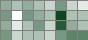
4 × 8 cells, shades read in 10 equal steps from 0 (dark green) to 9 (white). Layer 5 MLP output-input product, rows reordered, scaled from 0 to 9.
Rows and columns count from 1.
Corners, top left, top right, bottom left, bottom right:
5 8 4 3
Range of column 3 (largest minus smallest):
2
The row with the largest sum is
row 1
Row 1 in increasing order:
4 5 5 6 6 7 7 8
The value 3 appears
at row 4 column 7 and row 4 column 8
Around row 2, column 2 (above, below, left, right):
6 8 4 4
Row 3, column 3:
6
